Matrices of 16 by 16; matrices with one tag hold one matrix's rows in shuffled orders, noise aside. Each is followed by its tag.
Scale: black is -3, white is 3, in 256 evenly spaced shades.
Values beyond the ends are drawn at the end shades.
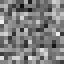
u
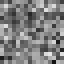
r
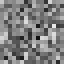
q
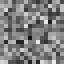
q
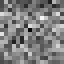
u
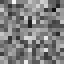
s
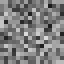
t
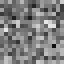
r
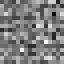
r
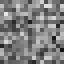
r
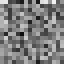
q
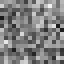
r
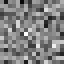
t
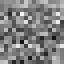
u
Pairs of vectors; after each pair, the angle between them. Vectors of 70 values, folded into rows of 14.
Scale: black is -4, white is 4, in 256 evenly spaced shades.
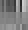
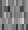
orthogonal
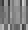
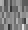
partly opposed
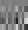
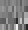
nearly parallel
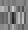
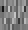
partly opposed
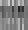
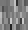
orthogonal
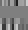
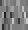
orthogonal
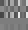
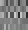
nearly opposite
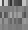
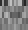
nearly opposite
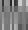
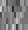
orthogonal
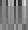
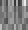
nearly parallel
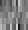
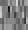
orthogonal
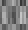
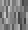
orthogonal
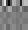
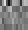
nearly parallel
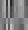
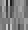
nearly parallel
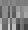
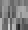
nearly parallel
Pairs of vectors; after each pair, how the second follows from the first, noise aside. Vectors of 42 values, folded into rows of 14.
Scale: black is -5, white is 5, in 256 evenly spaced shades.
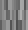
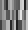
scaled up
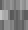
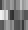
scaled up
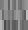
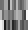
scaled up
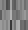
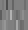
partly zeroed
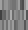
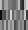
scaled up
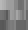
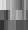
scaled up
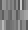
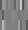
partly zeroed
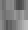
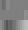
partly zeroed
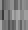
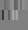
partly zeroed
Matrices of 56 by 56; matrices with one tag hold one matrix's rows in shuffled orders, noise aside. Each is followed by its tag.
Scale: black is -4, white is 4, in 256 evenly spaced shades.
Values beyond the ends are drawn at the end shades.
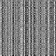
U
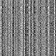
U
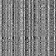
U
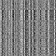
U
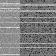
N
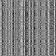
U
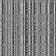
U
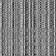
U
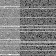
N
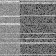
N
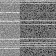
N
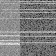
N
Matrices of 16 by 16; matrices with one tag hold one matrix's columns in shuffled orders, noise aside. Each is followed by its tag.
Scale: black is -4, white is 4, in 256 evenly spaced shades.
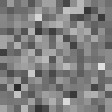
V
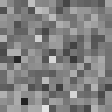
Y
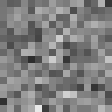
Y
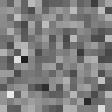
Y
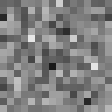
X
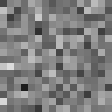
V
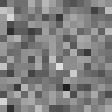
V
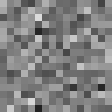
V
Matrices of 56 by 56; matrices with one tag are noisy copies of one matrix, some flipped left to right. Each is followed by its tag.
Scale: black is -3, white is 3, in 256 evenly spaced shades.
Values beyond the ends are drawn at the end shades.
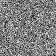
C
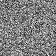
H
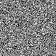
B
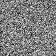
H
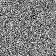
C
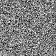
B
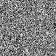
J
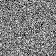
H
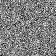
C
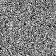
C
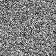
H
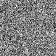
J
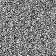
C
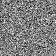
B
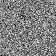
C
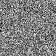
J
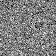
H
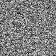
H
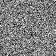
H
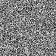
J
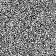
C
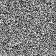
B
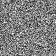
B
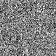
J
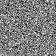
B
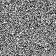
B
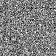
J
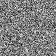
J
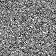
H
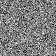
B
